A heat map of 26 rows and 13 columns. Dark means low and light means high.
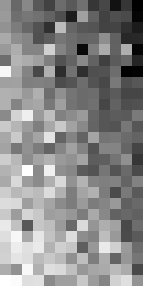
The top right is the ninth with the lowest average. The values follow a bell shape. The bottom left is the ninth with the highest average. The halves do not mirror each other. Values rise toward the bottom left.
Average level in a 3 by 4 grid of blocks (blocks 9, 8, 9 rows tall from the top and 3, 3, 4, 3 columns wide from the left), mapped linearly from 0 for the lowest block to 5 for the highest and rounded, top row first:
3210 / 4321 / 5432
